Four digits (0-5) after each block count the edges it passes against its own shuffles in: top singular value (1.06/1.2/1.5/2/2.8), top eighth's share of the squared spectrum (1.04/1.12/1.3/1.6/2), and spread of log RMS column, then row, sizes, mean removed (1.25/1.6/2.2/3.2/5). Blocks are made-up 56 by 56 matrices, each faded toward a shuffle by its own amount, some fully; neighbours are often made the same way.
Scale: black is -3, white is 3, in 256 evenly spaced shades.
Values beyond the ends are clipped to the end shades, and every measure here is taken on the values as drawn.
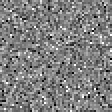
0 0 0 0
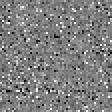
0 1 0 1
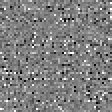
2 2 1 2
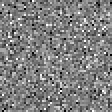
2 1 0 0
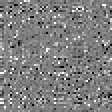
4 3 1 2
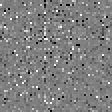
3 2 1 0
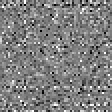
3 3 2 2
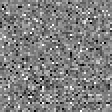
3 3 0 1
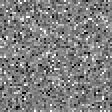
1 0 0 0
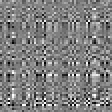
5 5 4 4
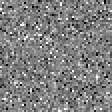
0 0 0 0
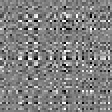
5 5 3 4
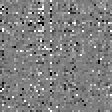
2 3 2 2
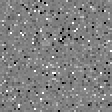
0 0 0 0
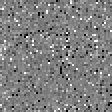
1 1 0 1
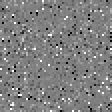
0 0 0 0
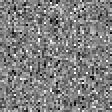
1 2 3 0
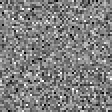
3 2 0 1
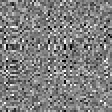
4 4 3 2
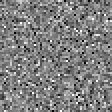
1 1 1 0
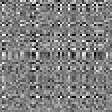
5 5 3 4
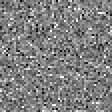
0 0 0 0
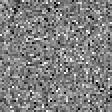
2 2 0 0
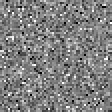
2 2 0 0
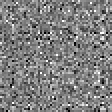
4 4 2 2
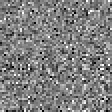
3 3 1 2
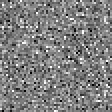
1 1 0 0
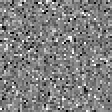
2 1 0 0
